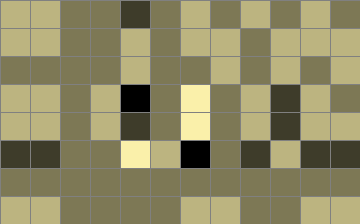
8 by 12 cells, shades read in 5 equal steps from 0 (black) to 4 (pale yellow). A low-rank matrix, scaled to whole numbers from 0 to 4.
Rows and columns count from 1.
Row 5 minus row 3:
1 1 0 1 -2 0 2 -1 1 -2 1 0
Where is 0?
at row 4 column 5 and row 6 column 7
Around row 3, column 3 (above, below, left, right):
2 2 2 2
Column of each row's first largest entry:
1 1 5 7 7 5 1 1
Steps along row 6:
same up same up down down up down up down same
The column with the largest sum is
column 7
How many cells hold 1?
9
